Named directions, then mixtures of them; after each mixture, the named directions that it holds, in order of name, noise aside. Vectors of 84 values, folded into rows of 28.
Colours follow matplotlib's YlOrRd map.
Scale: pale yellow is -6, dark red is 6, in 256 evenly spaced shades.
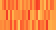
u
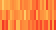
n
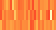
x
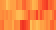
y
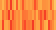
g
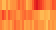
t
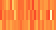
x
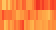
t, y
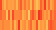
u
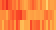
n, y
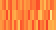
u, x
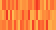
u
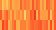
n, x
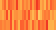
u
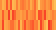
g, u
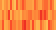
g, y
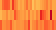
t, x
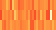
x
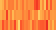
n, u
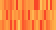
g, u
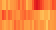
t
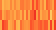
n, x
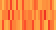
g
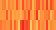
u, y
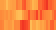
y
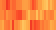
y
